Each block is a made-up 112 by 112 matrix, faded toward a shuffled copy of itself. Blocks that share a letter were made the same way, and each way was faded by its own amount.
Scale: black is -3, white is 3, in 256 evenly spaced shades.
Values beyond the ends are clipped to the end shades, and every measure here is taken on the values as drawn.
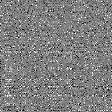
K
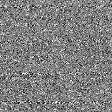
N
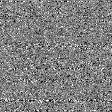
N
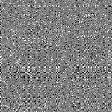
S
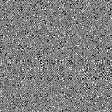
K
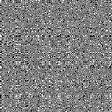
S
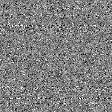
N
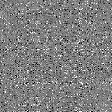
K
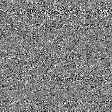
N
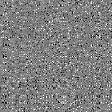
K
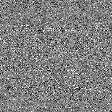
N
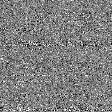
N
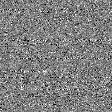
N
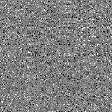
K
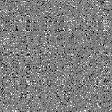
K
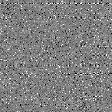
K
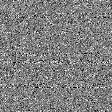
N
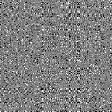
S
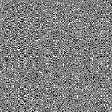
S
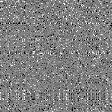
K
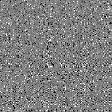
K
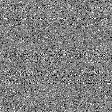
N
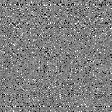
K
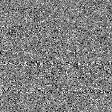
N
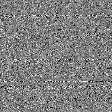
N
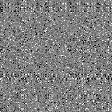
K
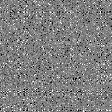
K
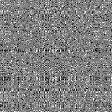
S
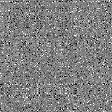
K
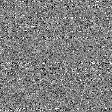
N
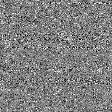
N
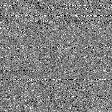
N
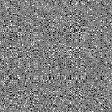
S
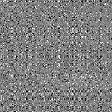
S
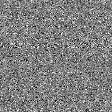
N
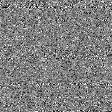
N
